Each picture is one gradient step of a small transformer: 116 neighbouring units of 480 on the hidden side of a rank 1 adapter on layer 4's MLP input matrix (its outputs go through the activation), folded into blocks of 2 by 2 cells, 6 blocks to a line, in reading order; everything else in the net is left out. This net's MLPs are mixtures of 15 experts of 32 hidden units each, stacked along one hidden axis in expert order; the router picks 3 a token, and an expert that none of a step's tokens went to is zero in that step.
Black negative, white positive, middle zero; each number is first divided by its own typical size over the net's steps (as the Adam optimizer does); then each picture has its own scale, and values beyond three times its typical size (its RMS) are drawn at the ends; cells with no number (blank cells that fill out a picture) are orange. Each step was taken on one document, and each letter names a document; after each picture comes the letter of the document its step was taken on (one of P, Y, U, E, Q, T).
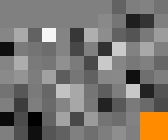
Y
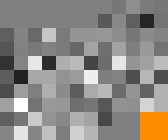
Y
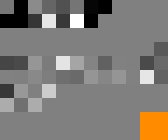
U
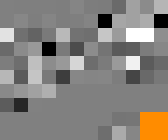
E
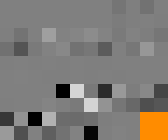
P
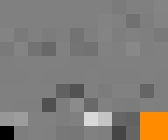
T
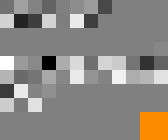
U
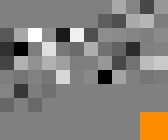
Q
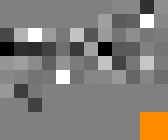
Q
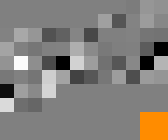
U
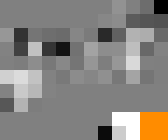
E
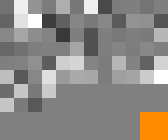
U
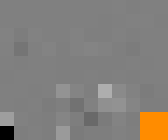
T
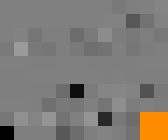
T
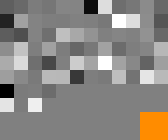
U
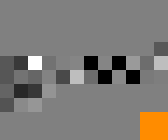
Q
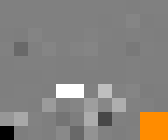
T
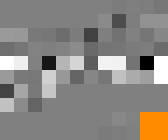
U
